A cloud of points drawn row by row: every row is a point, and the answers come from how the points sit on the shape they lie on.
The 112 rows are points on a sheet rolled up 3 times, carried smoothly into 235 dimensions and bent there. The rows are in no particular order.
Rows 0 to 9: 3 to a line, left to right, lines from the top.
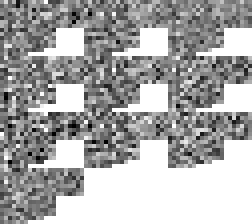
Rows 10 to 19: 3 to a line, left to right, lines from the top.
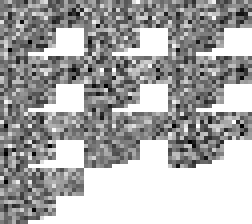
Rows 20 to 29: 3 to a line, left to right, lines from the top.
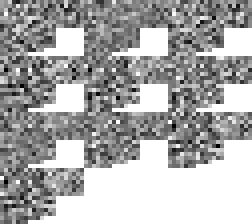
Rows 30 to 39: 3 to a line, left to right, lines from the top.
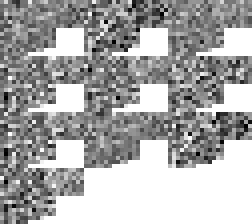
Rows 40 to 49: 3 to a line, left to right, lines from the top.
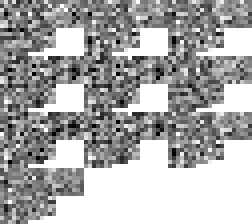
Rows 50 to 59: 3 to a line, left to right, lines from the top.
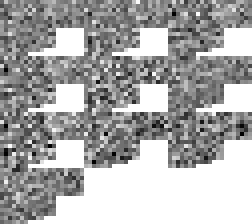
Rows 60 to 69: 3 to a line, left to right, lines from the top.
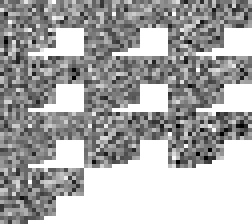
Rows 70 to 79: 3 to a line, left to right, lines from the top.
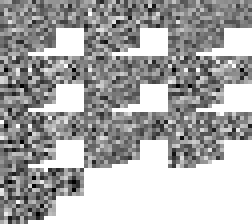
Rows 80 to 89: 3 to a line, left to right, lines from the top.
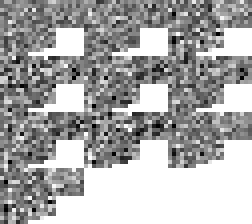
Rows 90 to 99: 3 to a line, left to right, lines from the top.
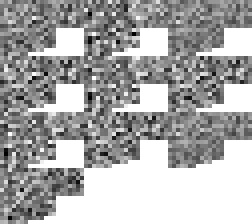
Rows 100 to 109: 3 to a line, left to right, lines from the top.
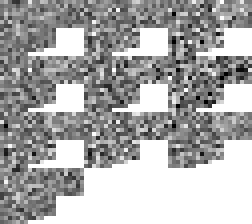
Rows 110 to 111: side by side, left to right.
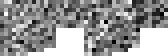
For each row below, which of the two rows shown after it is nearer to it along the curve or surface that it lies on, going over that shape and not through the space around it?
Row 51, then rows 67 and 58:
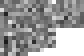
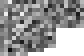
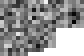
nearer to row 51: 58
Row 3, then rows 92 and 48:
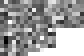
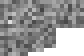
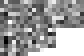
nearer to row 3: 48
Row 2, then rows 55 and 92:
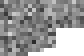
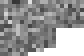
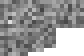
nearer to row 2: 92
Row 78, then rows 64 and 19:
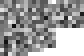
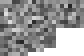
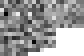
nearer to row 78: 19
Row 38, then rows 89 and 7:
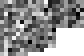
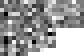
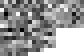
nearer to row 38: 7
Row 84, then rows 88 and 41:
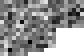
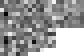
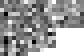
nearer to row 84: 88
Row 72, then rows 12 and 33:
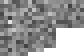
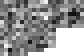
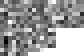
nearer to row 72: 12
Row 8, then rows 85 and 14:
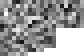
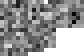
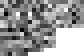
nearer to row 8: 85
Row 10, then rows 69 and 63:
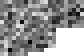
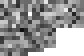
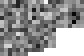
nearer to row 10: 63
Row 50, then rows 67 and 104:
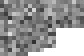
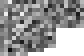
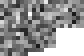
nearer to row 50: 104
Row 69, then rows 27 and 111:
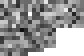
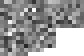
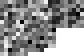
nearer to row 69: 27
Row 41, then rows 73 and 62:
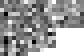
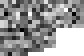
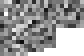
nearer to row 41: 73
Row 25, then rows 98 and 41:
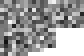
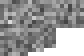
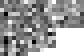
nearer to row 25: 41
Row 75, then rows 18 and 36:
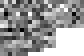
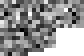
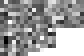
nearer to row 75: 18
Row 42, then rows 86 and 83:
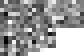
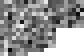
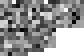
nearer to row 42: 83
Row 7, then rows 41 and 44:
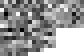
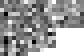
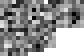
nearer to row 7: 41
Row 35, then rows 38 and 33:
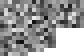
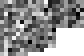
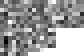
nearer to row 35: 33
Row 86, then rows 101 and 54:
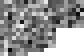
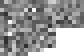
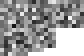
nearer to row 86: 54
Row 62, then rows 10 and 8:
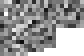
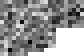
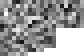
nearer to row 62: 8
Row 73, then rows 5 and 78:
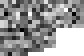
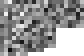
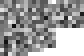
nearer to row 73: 78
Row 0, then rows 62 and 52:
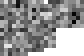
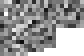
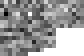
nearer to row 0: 52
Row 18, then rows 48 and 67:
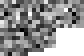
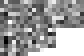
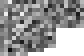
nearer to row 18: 48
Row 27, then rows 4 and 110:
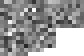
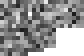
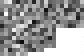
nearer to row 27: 4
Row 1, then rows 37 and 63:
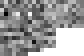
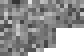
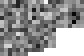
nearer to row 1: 63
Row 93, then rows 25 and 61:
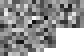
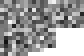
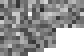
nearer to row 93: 25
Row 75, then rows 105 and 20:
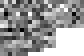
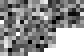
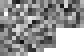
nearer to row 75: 105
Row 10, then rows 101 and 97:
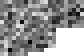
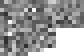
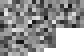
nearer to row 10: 97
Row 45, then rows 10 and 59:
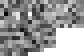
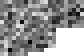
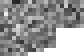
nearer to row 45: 10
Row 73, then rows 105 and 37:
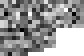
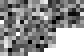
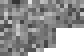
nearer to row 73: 105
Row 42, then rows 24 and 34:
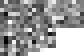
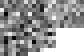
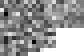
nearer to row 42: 24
